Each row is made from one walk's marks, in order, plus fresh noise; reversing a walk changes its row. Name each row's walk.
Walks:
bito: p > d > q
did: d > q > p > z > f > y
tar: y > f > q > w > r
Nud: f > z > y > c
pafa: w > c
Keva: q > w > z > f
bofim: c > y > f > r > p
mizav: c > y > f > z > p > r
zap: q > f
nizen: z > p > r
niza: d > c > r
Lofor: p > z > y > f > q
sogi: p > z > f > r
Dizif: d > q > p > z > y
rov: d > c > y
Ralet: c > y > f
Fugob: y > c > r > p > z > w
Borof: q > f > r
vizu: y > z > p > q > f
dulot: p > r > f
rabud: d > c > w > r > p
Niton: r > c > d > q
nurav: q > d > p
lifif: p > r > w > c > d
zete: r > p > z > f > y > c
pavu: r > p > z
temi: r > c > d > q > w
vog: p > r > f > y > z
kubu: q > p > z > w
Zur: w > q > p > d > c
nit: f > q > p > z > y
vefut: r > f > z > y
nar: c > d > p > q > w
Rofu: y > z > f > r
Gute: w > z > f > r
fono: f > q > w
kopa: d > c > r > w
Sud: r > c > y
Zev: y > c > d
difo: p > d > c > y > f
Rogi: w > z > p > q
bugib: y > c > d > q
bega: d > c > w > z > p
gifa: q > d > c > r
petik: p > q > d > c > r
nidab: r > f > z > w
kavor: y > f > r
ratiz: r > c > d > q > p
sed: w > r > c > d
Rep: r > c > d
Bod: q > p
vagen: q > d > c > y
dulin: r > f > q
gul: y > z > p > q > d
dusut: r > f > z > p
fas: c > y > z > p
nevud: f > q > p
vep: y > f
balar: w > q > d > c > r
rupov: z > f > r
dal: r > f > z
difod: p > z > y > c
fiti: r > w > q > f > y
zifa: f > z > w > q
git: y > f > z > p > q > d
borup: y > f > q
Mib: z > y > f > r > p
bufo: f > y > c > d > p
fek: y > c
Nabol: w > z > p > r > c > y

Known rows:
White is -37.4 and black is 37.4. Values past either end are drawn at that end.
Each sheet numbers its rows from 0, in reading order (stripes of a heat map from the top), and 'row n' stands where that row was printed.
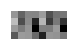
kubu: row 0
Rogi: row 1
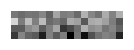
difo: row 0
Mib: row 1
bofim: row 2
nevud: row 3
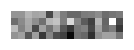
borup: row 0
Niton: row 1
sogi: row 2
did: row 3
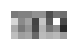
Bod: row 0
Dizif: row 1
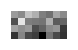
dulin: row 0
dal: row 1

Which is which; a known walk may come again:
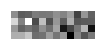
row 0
bito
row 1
vizu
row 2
Nabol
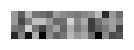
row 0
fek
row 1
vog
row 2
Bod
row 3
sed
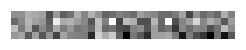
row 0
borup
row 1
Zev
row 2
nevud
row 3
nurav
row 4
dusut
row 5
did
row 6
niza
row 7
bofim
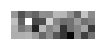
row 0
Dizif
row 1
Borof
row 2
vefut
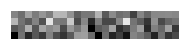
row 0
mizav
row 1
dulin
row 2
kubu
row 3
pafa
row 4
nizen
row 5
Nud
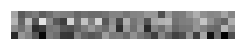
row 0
Zur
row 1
sogi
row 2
difo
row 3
Lofor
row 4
nit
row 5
ratiz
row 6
vep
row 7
Ralet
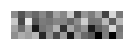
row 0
gul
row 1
Rofu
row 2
balar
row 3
Sud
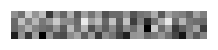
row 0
kavor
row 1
kopa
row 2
bugib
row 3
nar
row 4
Rogi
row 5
gifa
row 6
Mib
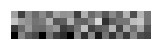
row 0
lifif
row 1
dal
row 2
Fugob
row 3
fas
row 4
Niton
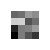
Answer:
dulot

